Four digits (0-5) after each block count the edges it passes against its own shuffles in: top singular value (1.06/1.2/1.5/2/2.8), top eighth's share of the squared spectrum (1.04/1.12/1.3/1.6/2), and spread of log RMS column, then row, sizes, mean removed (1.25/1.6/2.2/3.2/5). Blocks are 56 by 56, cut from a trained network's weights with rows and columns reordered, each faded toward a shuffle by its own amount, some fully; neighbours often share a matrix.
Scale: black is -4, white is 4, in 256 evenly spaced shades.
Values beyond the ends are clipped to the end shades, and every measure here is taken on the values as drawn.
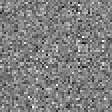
3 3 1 2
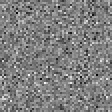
2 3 1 2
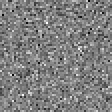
1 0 0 0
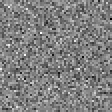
0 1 0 0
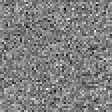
2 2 1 0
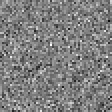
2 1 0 0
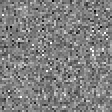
2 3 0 1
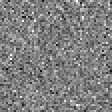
1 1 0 0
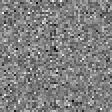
2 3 1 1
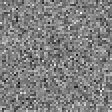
1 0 0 0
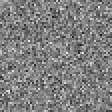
0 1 0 0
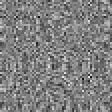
3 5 2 1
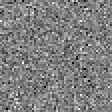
2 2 0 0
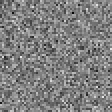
3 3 0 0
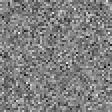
0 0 0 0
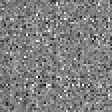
2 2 0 2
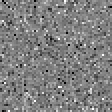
0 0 0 0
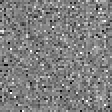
1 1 0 1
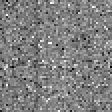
2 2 0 1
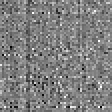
3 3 1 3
